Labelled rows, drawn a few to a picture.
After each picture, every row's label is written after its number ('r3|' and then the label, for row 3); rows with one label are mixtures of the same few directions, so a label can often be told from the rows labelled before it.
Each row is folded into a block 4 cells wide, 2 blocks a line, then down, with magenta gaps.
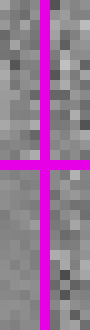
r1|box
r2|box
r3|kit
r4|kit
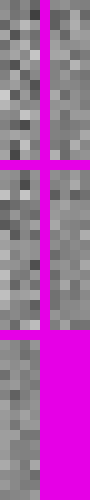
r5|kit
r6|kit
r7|box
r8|box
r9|box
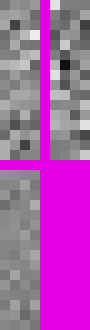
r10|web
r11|box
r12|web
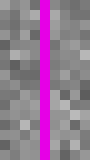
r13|box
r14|kit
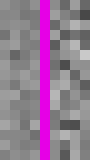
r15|box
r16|kit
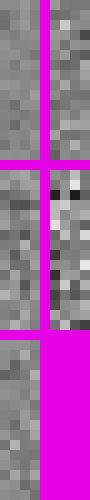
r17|kit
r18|web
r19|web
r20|box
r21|web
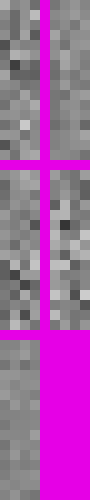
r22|box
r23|box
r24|kit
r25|box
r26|box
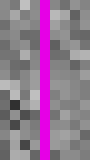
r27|kit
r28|kit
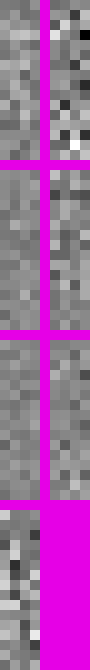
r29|web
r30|web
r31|box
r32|box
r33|web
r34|web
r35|box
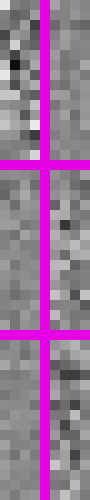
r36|box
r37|box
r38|kit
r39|box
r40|box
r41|web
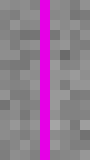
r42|web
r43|box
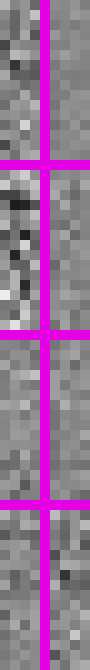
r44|box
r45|box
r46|web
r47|kit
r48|web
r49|box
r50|box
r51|box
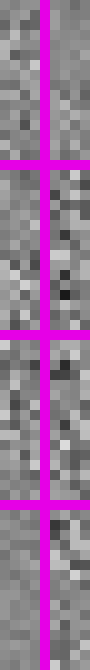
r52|box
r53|kit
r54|kit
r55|kit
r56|box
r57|web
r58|kit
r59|kit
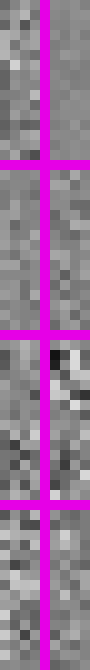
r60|box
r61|box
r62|box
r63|kit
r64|kit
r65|kit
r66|box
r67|web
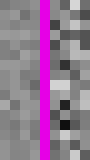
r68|web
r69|kit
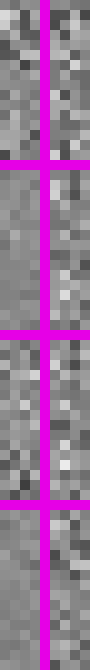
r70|kit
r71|kit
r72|box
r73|kit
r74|web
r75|kit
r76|kit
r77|kit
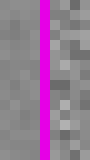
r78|web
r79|kit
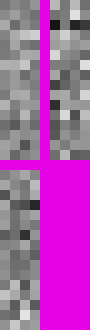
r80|web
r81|box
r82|web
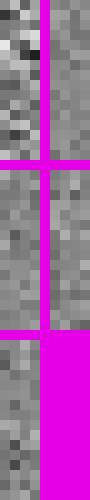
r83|kit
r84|kit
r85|box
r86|box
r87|kit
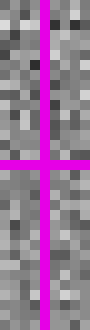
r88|box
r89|box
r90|box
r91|kit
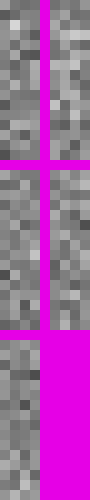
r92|web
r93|web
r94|web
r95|kit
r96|web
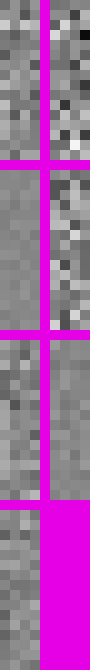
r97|box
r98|web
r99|box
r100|kit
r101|box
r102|box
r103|box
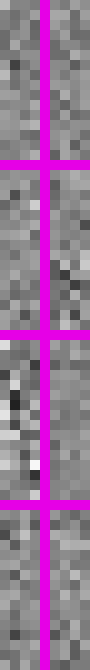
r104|box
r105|kit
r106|web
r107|kit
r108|box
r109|box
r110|kit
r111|web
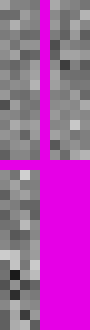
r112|web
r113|box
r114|kit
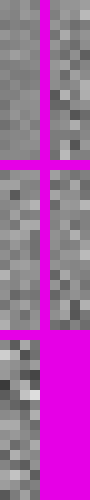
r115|box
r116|kit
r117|web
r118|web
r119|kit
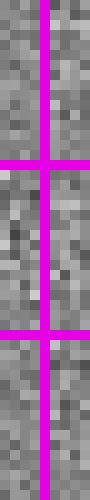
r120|kit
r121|box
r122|box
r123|web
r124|kit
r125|box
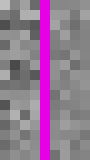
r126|box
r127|kit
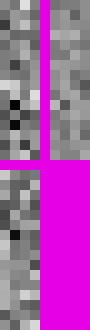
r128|kit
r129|web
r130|box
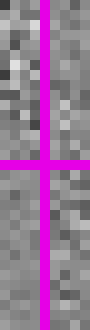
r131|box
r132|kit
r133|web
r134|kit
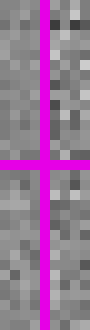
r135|box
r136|box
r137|web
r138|box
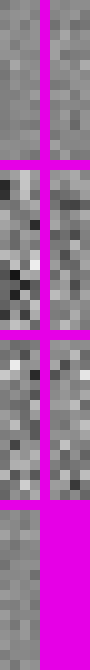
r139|box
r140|box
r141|kit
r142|web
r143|web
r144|web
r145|box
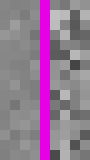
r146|web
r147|kit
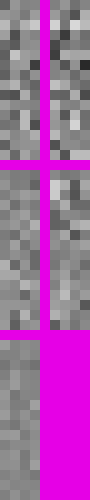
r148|box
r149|box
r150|kit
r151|kit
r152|box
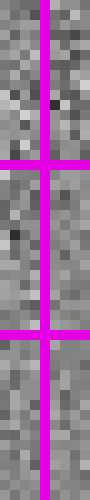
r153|kit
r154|web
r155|box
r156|web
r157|box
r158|box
